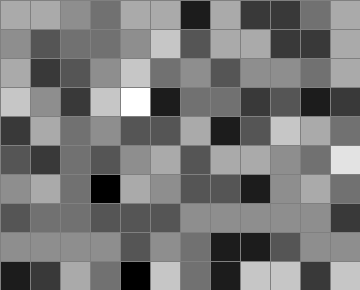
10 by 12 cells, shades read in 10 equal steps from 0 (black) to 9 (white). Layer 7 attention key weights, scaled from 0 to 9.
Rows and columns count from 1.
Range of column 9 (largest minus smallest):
6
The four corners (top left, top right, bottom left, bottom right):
6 6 1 7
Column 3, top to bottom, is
5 4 3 2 4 4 4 4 5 6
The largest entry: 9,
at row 4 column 5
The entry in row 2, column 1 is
5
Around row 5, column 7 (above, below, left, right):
4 3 3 1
